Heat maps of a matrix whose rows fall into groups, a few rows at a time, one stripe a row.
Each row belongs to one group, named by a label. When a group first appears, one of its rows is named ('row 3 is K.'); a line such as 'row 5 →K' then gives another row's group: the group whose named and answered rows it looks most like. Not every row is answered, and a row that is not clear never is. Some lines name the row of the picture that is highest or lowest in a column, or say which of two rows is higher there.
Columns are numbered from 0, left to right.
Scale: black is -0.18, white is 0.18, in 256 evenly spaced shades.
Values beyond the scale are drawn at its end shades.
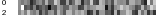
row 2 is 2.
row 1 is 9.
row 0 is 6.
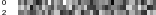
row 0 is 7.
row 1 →2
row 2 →6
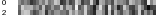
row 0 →6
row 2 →2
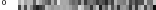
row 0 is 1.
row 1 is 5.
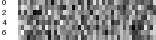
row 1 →2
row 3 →6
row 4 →9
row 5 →1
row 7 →9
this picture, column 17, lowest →3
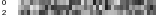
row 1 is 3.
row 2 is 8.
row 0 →1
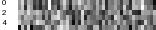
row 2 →1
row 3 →1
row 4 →1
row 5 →5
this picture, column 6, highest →4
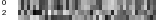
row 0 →8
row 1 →8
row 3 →3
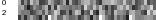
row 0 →8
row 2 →6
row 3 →7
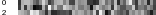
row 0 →2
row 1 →7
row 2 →3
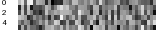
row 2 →5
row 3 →9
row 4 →6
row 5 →5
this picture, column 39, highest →0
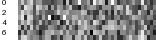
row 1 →1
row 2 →2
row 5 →8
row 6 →5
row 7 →2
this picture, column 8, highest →3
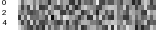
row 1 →8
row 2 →6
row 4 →8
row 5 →9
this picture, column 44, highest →5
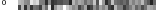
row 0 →3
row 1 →7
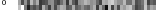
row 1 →9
